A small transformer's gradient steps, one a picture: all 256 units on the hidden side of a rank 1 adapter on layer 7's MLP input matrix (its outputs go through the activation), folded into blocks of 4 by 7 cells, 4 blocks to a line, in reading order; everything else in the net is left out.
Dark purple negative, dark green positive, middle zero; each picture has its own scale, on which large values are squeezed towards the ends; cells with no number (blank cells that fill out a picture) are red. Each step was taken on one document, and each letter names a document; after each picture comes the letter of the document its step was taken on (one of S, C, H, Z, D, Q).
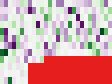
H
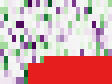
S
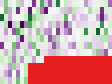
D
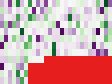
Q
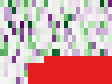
D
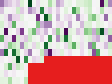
H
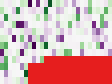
S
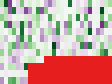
D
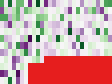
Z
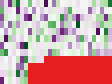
Q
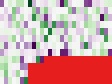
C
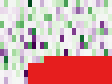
C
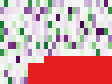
H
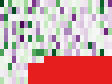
D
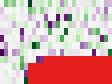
C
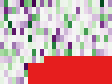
D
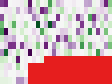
H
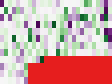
Z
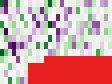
H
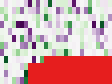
S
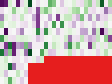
H
